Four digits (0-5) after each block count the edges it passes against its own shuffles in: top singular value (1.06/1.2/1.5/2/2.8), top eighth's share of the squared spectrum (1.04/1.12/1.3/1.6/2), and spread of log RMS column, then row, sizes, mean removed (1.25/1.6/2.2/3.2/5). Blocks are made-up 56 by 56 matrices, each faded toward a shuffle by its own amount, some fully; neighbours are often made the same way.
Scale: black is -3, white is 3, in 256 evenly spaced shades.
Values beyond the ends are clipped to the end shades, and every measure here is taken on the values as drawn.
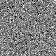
1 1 0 0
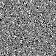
0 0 0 0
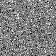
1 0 0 0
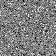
0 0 0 0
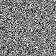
3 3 1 1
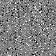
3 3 1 0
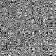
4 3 2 1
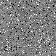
0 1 0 0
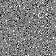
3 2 1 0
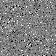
0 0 0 0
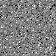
1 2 1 2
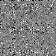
1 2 2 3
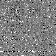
2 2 0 2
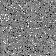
0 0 0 0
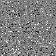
1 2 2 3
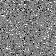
1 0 0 0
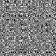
4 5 2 2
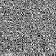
3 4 2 2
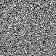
2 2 0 0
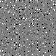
3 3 1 1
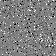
0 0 0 0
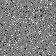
1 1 0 0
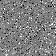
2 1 0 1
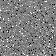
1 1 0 0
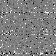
4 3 1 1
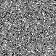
0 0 0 0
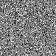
1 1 0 0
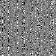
2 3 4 0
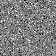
0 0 0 0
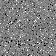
0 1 0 1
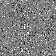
0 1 1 0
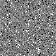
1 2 2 0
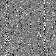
2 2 2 0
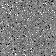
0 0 0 0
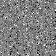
1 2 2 0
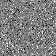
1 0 1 0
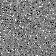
0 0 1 0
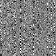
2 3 3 0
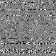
2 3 0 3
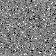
1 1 0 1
